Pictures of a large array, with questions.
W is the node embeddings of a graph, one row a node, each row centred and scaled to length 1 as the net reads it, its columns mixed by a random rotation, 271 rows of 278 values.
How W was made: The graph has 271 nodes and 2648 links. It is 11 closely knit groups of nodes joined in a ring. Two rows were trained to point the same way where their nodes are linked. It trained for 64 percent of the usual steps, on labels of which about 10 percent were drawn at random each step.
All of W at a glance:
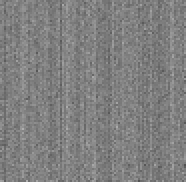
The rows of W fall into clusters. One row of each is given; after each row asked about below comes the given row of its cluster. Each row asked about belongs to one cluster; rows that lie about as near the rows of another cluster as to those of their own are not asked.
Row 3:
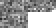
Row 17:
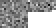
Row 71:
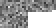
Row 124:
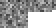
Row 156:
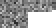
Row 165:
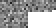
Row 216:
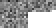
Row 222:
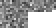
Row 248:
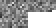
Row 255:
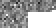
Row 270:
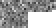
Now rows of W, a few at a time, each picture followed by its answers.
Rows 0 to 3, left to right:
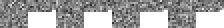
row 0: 248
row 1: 3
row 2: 216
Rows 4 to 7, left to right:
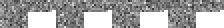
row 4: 270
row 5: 17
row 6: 71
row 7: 71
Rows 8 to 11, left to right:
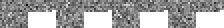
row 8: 165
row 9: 248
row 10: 255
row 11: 3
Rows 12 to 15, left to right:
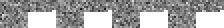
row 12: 255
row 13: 270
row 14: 156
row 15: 255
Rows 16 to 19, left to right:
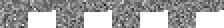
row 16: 222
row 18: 222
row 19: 216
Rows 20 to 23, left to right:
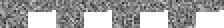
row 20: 222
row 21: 3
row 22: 17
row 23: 216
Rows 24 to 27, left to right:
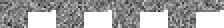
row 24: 17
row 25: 71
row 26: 222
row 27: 17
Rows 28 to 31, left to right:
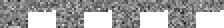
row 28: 124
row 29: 248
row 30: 165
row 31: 156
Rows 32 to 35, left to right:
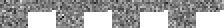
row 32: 156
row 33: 255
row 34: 156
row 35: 270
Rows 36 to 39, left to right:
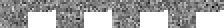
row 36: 270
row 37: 3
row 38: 3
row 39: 17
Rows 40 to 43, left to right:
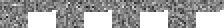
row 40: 255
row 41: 248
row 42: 124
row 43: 156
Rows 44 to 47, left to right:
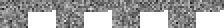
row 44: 124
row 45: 71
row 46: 270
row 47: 71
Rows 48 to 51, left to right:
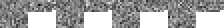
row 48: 17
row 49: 17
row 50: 71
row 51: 248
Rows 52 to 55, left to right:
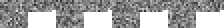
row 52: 71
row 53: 156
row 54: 3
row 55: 222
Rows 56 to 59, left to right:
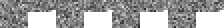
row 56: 270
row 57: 216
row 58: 124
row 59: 3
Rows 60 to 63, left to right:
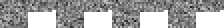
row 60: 71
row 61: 17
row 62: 156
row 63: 71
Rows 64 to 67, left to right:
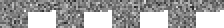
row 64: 17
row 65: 124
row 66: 71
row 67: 71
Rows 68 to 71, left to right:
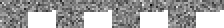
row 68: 270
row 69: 156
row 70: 17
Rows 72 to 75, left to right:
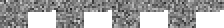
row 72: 156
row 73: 3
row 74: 156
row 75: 156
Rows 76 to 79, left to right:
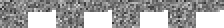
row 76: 3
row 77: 270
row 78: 216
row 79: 216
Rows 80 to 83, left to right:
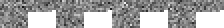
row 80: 71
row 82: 248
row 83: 165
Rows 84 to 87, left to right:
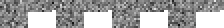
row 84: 156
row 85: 156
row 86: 248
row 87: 156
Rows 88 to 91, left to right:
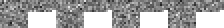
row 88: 124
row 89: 270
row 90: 216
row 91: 165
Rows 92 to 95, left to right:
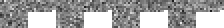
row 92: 124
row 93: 3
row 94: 255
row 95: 156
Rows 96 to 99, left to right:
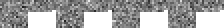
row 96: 71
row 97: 222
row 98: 3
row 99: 71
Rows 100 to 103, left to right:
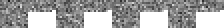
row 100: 124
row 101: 3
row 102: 216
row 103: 71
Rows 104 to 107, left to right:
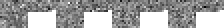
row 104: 270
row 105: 248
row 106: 216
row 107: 216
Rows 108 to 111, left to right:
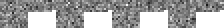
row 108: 165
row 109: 248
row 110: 255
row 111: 17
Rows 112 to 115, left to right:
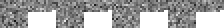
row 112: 156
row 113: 17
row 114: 255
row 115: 165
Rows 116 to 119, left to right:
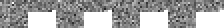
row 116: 248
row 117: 270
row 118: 3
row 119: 216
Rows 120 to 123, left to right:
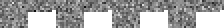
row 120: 248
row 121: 3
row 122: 255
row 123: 71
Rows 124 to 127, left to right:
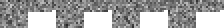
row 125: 248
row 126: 255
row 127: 71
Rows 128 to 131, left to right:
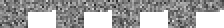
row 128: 156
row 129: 17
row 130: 156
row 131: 216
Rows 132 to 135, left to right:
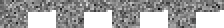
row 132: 216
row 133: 17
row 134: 216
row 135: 17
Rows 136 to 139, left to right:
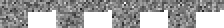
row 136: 3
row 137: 270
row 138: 248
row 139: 248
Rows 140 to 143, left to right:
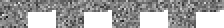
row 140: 255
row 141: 17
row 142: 216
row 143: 270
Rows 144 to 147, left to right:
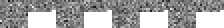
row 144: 216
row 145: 216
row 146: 3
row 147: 165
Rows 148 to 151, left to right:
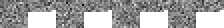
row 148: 216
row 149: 165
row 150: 270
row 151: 3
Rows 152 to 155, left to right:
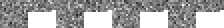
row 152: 17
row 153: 270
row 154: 222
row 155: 255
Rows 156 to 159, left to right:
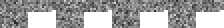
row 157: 3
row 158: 156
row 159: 216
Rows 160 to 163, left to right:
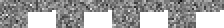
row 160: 255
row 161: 222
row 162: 71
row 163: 165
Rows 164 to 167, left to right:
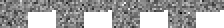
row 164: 156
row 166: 248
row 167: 71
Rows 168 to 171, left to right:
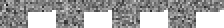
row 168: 156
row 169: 124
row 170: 3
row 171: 3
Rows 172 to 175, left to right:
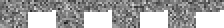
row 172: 71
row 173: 124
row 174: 71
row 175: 255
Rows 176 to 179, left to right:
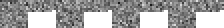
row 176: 165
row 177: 156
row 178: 17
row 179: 17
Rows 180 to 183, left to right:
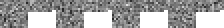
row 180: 222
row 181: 156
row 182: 255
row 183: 3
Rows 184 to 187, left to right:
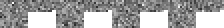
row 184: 248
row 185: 124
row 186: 222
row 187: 124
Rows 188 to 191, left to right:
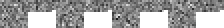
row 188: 255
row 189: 222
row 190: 255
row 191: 270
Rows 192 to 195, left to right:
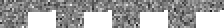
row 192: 216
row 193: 255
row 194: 255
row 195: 156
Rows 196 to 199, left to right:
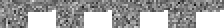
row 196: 222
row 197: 216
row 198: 255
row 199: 165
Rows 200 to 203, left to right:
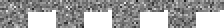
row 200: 124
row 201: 124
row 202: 248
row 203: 156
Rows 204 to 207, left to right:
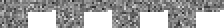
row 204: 156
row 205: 216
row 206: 270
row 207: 124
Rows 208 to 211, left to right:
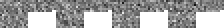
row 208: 255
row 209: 124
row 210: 165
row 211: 165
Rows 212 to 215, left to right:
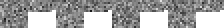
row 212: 222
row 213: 248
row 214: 17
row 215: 156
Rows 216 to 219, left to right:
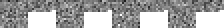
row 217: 216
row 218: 165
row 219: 255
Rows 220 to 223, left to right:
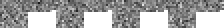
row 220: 255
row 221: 222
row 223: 17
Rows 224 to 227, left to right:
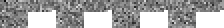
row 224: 156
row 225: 270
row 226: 71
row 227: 270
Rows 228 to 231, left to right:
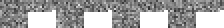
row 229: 270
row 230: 165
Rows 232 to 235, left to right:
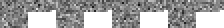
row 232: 17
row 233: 3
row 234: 165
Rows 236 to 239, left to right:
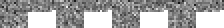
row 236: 156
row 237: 124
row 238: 71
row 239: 165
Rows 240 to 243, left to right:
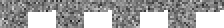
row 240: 270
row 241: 156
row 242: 255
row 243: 3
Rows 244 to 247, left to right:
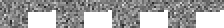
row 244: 17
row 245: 165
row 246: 248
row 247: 248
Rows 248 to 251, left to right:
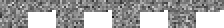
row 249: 248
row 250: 248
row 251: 3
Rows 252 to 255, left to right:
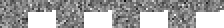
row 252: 17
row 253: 71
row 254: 222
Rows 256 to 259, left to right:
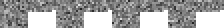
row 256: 124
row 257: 270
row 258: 216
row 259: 165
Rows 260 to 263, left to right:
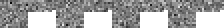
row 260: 165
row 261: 248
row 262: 17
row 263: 124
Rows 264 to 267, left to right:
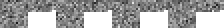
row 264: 216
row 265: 255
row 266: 165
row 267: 17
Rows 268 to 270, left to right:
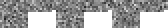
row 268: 222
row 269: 3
